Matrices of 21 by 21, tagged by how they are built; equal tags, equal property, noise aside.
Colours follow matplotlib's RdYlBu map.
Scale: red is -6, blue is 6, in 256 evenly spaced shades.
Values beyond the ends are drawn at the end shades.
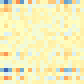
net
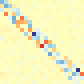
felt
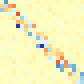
felt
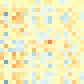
net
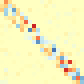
felt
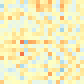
net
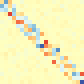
felt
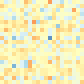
net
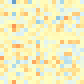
net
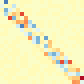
felt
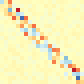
felt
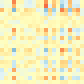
net
